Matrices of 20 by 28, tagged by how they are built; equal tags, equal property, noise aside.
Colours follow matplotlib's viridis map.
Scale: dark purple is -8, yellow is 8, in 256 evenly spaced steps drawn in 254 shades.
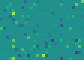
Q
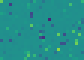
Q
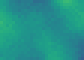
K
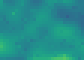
K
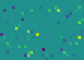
Q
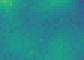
K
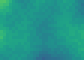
K
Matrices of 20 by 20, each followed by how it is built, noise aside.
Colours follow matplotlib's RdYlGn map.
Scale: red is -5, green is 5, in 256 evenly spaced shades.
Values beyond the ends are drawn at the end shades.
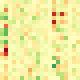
uneven columns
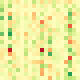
uneven columns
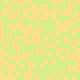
noise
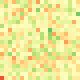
noise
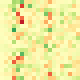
uneven columns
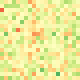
noise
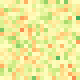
noise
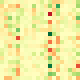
uneven columns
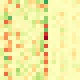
uneven columns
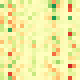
uneven columns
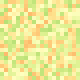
noise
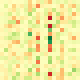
uneven columns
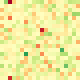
noise
